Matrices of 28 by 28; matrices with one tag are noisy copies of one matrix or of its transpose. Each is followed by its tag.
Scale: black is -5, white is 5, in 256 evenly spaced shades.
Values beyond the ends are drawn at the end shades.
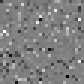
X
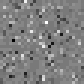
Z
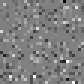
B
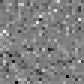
X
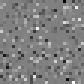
B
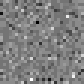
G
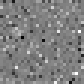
G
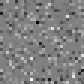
G
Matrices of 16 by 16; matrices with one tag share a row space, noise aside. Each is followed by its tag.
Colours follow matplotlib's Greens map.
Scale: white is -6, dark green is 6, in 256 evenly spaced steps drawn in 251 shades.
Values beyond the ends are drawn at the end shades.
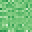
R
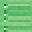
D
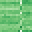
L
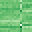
L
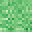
R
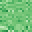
R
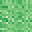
R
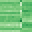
L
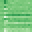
D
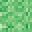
R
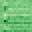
D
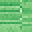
L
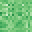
R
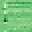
D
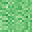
R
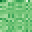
R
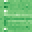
D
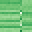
L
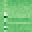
D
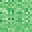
R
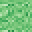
R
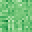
R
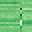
L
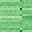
L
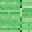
L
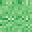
R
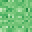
R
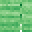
L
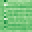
D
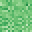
R
